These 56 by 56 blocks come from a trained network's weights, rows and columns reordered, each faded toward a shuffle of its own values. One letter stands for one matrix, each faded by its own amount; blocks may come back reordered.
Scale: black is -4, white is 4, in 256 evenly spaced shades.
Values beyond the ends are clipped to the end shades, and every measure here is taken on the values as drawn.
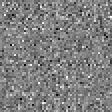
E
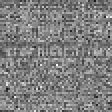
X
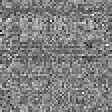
X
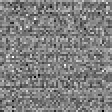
X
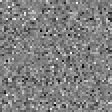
E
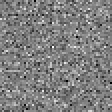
E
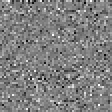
E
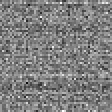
X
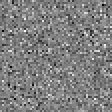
E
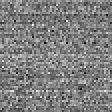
X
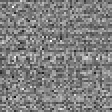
X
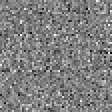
E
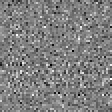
E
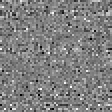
E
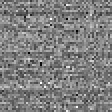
X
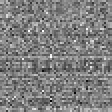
X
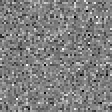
E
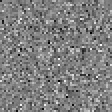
E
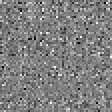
E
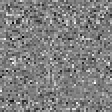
E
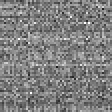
X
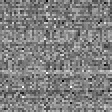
X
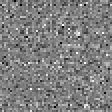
E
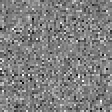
E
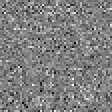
E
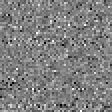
E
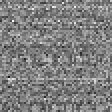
X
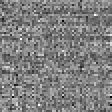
X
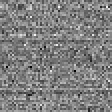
X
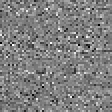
E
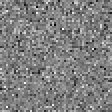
E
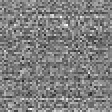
X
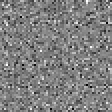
E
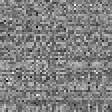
X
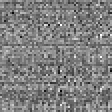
X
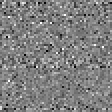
E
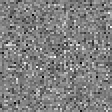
E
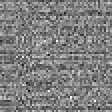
X
